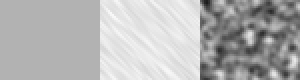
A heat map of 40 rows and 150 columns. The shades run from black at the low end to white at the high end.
The table splits into one row of 3 panels. Panel 1,1: high, flat. Panel 1,2: very high, slanting down to the right, faint in contrast. Panel 1,3: middling, blotchy, strong in contrast.
